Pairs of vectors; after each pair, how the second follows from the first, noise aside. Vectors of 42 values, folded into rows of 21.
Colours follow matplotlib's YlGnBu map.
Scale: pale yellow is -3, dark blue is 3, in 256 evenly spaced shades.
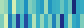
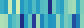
shuffled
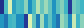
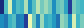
copied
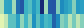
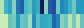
copied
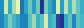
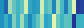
shuffled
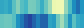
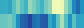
copied
